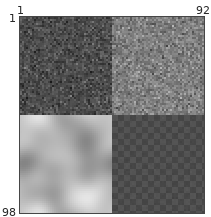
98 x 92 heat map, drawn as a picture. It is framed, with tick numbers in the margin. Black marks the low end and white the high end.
The table splits into 2 rows of 2 panels. Panel 1,1: low, fine-grained. Panel 1,2: middling, fine-grained. Panel 2,1: high, smooth. Panel 2,2: low, checkered, faint in contrast.
